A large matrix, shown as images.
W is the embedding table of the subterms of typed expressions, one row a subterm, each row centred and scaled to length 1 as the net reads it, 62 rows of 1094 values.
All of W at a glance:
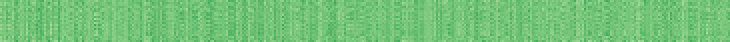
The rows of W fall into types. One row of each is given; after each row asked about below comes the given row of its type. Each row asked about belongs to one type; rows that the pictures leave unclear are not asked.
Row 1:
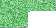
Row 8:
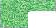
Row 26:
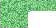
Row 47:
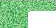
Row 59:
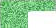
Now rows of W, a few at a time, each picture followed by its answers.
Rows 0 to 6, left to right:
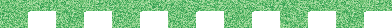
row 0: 1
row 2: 59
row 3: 8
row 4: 8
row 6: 1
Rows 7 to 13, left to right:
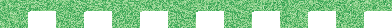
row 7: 26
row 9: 47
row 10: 1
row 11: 1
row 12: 59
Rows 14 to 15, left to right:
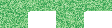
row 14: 59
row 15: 26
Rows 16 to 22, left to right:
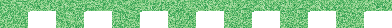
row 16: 47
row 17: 26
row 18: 1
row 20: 26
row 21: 26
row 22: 59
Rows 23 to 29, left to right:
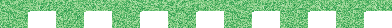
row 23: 1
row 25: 8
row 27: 1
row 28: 26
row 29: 26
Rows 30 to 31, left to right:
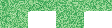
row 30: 59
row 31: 47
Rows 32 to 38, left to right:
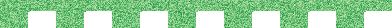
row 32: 26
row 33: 26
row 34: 59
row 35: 47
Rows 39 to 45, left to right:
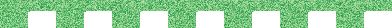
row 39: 59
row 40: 26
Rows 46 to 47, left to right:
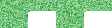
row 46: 1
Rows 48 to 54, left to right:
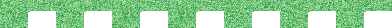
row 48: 1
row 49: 59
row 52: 59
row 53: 1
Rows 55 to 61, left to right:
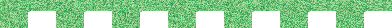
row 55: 26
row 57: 47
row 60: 8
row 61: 8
